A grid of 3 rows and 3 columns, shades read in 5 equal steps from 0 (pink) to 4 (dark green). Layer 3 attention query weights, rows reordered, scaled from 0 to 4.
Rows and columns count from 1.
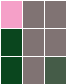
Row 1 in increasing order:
0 2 2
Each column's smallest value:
0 2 2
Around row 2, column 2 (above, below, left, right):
2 2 4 2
